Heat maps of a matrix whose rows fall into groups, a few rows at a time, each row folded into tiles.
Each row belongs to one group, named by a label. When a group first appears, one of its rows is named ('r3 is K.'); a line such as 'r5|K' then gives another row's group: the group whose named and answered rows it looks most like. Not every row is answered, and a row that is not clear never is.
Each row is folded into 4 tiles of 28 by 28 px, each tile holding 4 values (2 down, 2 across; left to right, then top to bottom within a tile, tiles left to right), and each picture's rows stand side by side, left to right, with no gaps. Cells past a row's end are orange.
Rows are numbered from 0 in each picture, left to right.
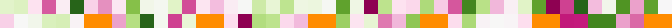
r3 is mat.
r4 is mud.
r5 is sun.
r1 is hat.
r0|mud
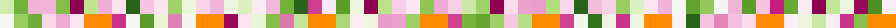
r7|mat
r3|mat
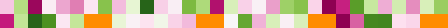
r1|mud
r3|sun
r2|mud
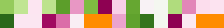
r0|mat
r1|hat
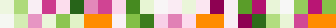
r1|hat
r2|sun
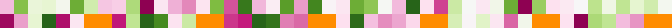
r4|mat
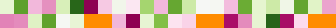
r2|sun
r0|sun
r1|sun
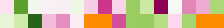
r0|hat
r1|hat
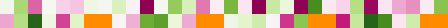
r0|hat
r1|sun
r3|hat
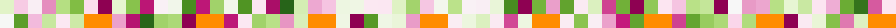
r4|mat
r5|mat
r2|sun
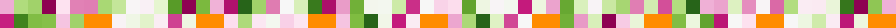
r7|mat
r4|hat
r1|mat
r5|mat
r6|mat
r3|hat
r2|mud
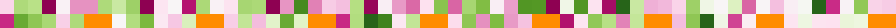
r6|hat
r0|hat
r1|mat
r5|sun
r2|mud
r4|mud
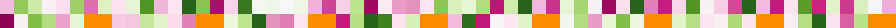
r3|hat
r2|hat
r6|mud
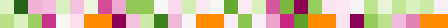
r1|sun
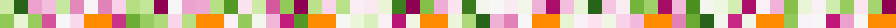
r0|mat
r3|mat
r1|hat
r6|hat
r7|mat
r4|hat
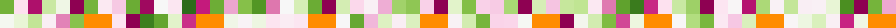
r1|sun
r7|mat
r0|mat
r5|sun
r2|mud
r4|mat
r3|mud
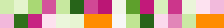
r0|mud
